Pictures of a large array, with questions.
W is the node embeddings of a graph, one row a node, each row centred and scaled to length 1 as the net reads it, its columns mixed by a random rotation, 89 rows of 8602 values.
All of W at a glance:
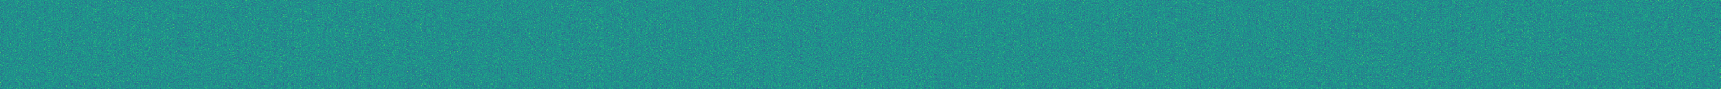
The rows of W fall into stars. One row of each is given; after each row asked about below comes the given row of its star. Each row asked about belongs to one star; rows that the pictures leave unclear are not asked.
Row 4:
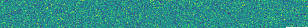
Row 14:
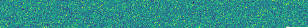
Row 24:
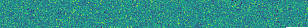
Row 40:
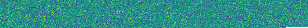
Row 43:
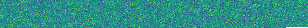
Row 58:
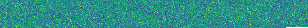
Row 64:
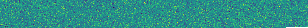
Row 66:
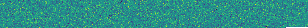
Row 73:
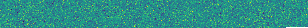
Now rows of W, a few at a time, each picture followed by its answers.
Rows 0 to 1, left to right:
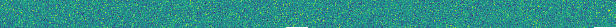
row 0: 14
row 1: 73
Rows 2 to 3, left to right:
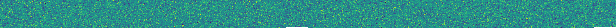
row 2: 40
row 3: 66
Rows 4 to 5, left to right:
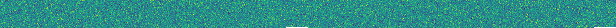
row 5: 73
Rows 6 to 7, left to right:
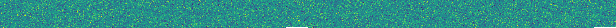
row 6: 14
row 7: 64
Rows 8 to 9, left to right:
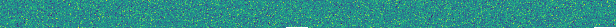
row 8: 73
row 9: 43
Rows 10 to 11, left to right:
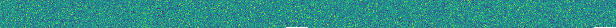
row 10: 73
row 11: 40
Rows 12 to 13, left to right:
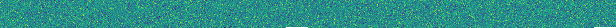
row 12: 40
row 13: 4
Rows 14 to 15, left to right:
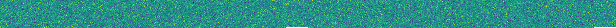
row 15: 43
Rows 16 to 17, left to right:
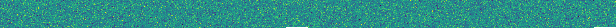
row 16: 14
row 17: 73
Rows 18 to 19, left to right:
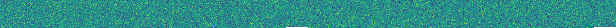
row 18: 43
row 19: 43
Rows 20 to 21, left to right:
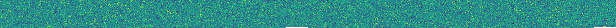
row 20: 40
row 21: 58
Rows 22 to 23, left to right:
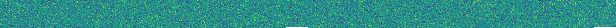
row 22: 64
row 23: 4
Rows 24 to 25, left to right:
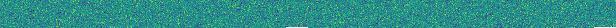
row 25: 66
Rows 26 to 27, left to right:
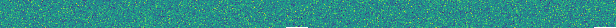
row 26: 64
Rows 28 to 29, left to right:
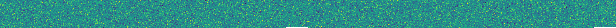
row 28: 24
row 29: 4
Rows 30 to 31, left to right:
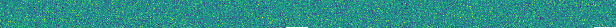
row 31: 4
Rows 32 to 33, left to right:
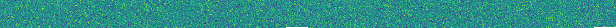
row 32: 58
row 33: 58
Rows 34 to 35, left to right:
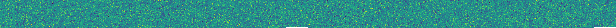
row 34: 73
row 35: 64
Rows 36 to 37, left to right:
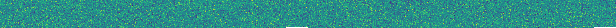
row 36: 4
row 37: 64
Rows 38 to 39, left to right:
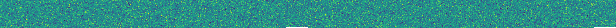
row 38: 40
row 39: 14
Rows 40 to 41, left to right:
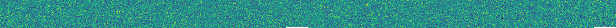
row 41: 73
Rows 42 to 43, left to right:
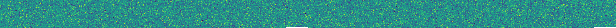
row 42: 40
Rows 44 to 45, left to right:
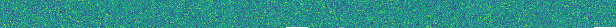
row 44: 4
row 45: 4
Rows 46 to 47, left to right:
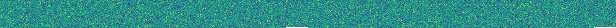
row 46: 40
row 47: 66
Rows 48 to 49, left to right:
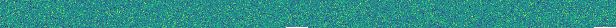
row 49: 58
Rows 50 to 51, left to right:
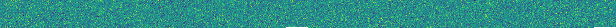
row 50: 73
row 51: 4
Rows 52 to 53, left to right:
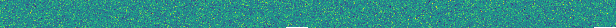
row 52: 43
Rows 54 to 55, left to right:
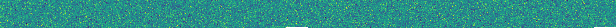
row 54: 40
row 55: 14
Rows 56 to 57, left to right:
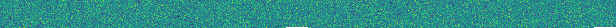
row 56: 66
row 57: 40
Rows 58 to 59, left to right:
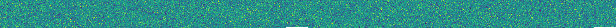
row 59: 40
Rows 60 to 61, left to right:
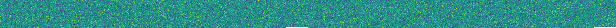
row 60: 4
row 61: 66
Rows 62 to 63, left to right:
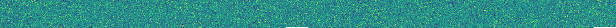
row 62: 14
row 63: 73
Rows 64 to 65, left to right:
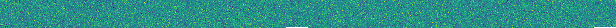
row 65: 66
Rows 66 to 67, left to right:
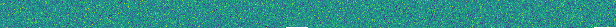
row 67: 43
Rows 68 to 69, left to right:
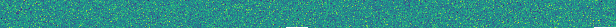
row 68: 24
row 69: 64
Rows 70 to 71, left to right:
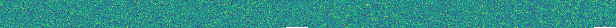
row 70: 24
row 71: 58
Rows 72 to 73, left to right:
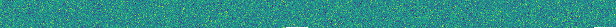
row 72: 24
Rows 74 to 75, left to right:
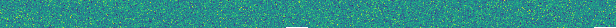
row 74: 43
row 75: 43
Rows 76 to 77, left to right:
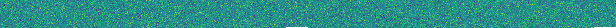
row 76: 64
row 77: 24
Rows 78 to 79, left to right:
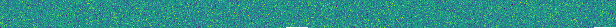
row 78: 43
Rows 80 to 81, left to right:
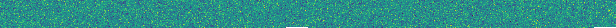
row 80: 66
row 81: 73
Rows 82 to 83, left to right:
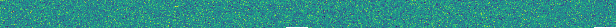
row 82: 64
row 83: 40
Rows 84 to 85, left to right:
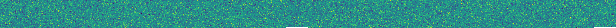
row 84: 64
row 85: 4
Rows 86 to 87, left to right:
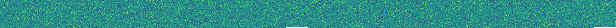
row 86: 4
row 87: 58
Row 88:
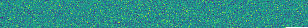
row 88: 24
